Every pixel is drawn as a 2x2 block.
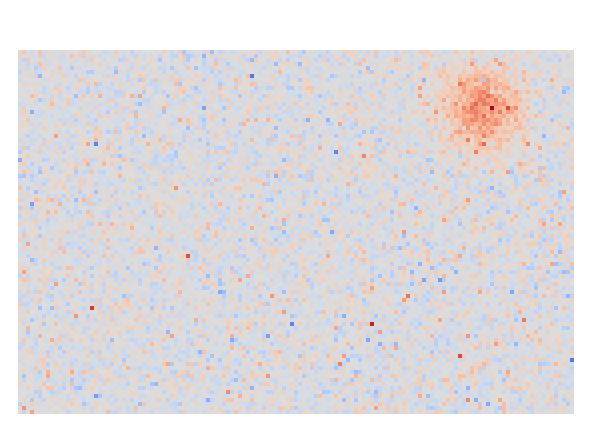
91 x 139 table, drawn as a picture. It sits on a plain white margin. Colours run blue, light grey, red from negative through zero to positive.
A single bump stands in the top right. On average the colour sits 50% of the way up the scale. The ninth with the highest average is the top right. No row or column stands out.
